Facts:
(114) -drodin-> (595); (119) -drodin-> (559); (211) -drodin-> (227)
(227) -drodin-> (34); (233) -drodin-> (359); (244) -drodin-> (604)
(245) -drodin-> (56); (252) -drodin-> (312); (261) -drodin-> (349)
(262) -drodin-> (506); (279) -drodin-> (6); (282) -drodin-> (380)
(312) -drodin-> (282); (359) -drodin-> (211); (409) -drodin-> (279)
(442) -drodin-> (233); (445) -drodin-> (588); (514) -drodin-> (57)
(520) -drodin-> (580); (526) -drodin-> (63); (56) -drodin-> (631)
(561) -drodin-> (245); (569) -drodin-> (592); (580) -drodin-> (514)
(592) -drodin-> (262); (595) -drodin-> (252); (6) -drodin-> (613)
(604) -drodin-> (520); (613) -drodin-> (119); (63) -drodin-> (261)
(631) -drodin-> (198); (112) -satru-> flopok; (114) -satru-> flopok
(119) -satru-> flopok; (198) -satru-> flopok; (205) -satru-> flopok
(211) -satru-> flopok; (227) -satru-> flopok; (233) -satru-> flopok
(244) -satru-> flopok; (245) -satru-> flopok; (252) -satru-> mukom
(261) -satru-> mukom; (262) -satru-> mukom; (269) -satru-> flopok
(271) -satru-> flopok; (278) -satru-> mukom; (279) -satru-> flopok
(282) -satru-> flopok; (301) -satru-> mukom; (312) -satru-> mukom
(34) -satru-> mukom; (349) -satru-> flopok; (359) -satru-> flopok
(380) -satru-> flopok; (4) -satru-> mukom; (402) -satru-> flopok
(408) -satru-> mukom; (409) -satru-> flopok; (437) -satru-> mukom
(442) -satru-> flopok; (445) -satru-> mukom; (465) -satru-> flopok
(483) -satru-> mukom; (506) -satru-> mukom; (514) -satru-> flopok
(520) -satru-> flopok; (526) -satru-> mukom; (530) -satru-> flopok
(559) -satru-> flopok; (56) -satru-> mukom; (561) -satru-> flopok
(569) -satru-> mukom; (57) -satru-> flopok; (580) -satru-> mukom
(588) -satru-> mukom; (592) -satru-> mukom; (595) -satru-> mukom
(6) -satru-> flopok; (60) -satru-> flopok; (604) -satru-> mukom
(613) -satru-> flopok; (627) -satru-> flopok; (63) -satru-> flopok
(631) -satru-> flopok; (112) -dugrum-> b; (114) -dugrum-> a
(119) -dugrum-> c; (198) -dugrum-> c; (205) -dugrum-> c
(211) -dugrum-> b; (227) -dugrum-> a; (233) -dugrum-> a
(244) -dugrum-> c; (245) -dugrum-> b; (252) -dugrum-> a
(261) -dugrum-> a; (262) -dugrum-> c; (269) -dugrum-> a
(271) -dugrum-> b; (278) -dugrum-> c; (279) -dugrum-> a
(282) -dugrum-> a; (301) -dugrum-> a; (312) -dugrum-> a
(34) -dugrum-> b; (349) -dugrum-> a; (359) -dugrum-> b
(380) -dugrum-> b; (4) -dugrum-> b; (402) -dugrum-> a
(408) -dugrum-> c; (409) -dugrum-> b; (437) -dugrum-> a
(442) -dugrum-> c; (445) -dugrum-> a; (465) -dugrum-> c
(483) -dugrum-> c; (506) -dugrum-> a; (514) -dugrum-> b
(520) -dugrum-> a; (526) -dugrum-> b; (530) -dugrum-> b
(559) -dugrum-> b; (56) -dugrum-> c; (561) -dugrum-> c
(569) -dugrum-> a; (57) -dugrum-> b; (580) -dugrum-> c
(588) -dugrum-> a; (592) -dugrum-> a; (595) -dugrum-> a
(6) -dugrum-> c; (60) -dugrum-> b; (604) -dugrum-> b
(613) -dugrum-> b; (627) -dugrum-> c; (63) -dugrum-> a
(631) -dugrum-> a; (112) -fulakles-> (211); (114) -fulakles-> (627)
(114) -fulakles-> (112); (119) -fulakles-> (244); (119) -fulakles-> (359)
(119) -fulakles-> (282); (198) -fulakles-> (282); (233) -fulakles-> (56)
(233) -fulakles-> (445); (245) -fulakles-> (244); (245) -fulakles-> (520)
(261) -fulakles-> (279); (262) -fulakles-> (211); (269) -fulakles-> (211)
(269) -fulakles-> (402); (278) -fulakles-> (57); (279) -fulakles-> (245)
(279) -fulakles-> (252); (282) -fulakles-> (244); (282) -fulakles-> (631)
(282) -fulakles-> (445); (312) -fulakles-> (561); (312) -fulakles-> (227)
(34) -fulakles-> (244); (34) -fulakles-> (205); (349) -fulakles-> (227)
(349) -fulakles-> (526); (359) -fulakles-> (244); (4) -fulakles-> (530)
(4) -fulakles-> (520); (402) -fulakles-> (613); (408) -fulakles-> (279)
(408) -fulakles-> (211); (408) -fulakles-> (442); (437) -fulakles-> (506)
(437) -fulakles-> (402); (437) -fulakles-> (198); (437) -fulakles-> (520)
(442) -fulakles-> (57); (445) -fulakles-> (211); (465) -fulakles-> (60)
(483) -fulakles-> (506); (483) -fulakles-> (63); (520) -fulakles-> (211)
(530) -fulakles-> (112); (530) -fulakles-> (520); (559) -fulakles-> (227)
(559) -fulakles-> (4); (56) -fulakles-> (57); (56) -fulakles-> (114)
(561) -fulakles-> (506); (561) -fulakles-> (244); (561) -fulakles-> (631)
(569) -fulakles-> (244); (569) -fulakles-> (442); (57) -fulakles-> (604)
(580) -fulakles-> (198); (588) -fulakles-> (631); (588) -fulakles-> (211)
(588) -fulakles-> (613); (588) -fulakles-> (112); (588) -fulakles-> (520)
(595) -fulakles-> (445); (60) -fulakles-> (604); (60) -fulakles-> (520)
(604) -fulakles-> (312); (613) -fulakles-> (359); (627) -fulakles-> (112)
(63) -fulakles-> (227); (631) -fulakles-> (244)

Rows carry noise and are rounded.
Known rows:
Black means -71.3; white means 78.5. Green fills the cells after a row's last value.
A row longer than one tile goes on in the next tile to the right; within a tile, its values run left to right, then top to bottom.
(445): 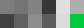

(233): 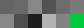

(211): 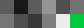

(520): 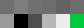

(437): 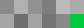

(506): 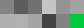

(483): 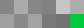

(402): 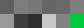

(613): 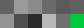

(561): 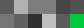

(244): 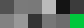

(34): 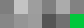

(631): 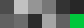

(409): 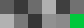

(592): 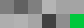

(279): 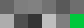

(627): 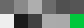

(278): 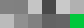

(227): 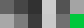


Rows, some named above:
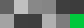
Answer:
(245)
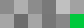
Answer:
(437)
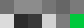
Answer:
(60)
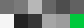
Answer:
(114)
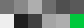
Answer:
(627)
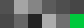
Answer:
(282)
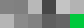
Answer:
(278)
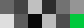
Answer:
(57)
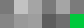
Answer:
(34)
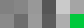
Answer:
(408)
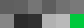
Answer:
(269)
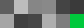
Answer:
(245)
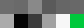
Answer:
(112)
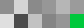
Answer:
(4)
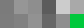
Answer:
(595)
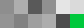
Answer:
(312)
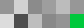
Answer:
(4)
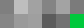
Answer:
(34)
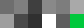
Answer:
(63)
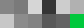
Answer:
(56)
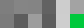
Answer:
(262)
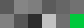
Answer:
(198)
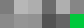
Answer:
(569)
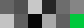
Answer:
(442)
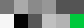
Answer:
(530)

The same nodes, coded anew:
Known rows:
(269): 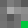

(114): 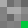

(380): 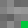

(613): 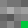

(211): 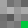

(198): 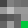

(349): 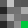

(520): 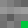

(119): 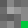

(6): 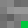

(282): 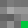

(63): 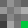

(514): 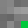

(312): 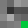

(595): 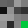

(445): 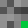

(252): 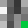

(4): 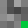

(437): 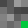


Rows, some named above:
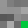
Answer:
(244)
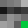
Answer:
(34)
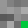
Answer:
(244)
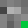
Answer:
(233)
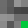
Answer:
(588)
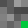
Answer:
(437)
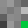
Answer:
(227)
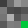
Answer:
(483)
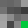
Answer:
(408)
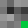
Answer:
(604)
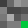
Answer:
(483)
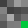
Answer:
(483)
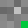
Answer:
(57)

